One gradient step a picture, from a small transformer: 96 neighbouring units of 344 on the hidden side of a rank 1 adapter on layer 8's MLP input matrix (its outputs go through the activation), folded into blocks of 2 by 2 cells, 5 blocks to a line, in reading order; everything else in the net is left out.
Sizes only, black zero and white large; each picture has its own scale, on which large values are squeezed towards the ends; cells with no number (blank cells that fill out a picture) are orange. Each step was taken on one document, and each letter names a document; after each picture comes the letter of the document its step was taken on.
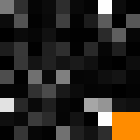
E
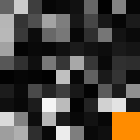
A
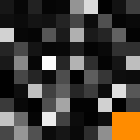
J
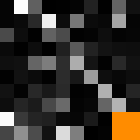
A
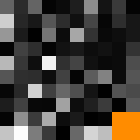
J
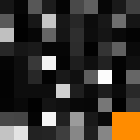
J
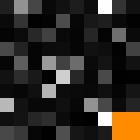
E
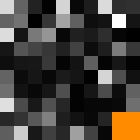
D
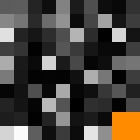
J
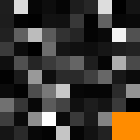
E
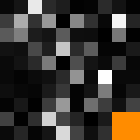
D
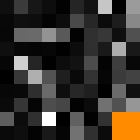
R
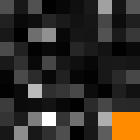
E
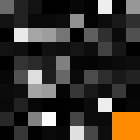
R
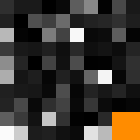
J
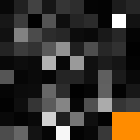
D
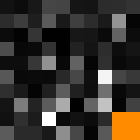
D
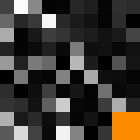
A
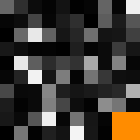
R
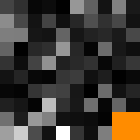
A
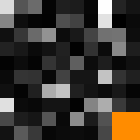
E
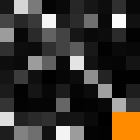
A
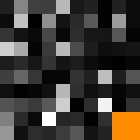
D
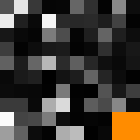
A
